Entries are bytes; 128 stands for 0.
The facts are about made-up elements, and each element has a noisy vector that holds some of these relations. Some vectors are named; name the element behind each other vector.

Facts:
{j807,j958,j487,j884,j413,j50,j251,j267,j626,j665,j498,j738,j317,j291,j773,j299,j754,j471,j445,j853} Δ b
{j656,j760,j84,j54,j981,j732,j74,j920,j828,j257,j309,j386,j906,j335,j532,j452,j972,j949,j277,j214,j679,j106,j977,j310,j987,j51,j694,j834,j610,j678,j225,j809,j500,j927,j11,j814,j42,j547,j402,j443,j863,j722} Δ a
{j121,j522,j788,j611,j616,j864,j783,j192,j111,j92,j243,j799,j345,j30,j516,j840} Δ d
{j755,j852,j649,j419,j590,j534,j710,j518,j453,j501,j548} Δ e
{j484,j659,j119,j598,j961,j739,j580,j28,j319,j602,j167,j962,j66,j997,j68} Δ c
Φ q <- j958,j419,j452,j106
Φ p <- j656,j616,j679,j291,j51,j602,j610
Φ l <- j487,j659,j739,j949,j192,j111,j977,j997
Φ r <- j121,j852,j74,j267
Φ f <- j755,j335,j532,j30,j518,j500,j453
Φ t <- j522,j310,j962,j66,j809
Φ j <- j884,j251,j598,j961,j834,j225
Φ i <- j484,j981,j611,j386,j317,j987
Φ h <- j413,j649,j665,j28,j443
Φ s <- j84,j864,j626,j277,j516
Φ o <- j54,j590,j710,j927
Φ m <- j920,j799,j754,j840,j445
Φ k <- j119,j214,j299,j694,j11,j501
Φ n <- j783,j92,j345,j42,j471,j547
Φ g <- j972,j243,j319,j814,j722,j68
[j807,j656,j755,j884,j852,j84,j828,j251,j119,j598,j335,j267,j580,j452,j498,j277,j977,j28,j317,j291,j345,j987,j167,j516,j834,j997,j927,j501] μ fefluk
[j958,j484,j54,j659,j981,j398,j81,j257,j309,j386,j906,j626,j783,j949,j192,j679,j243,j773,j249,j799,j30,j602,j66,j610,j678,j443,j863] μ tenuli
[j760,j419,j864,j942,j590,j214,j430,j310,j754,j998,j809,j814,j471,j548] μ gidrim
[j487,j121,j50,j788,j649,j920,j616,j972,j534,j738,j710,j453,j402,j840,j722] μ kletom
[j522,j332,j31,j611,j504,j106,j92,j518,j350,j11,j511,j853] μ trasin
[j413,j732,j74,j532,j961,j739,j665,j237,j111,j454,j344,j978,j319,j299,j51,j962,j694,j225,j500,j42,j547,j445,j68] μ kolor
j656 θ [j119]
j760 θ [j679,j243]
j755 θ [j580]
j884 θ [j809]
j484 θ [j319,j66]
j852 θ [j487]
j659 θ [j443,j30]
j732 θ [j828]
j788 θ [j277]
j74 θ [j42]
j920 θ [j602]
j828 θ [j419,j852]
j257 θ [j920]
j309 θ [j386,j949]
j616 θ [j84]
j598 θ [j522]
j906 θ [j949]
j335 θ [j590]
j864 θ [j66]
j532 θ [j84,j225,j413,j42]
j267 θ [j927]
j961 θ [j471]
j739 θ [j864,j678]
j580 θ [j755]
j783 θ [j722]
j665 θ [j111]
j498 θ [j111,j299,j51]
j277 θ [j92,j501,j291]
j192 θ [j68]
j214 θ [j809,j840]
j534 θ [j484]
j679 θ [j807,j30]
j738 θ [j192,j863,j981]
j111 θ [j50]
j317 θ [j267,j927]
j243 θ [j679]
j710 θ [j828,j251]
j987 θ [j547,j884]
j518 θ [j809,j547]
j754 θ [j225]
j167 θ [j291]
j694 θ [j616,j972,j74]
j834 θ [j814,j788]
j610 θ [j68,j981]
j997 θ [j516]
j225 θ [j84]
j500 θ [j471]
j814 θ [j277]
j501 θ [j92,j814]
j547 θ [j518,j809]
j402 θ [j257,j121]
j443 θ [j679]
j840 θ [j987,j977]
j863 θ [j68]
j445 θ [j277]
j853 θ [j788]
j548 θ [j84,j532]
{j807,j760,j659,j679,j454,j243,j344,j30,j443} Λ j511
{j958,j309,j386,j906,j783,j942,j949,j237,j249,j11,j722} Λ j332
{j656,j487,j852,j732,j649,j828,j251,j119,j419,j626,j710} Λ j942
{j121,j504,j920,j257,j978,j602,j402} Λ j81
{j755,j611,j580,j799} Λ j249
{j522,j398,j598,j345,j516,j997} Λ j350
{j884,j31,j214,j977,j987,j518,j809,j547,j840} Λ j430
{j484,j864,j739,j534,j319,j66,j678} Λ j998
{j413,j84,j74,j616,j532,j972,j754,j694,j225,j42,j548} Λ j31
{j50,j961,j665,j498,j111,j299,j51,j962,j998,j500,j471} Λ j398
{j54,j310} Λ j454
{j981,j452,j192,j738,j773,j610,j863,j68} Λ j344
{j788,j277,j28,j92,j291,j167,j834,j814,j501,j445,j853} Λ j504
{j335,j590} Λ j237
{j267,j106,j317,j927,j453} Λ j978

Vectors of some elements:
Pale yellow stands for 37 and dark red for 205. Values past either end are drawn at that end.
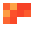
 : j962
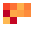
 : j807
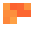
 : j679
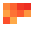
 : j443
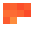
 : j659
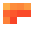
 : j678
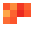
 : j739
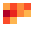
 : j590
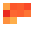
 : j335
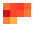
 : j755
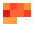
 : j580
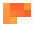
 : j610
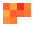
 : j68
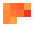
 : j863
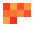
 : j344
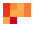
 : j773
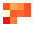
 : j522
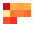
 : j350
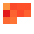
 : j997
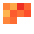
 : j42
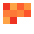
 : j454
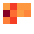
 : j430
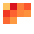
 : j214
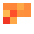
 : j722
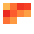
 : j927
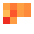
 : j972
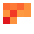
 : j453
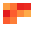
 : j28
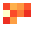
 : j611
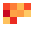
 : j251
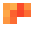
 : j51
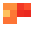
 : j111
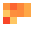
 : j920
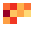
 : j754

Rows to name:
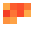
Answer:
j598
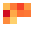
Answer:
j277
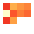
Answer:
j11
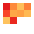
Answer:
j626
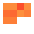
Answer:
j602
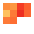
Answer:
j500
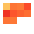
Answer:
j345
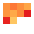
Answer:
j788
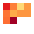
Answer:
j50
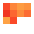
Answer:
j249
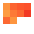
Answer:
j192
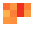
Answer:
j961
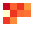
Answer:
j518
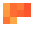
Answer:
j783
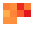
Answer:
j74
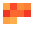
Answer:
j828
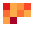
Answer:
j299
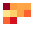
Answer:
j853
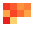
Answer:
j710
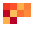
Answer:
j498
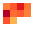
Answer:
j501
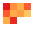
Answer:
j958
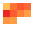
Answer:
j452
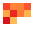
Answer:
j649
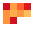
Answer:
j413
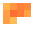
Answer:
j799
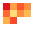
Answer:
j445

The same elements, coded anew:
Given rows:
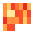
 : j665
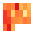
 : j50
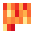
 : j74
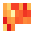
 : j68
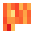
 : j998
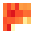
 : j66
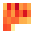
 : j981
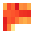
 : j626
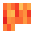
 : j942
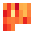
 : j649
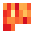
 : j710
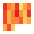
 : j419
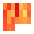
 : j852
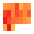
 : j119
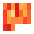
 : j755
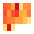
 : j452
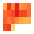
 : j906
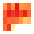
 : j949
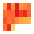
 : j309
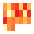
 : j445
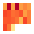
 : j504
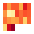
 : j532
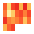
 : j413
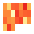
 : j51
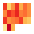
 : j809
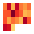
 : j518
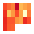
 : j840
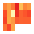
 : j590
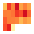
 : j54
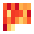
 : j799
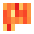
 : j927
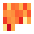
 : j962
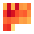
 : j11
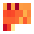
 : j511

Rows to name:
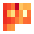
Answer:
j121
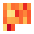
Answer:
j500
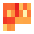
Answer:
j267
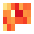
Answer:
j814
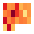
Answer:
j884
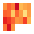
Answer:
j738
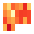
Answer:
j319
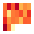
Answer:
j30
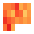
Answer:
j498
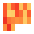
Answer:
j471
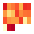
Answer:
j225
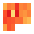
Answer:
j656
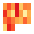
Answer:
j920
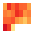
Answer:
j484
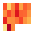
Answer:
j214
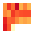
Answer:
j773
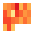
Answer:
j28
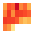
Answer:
j602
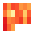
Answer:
j864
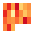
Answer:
j453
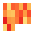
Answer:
j299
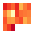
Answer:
j548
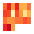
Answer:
j534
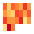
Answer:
j739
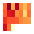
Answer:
j522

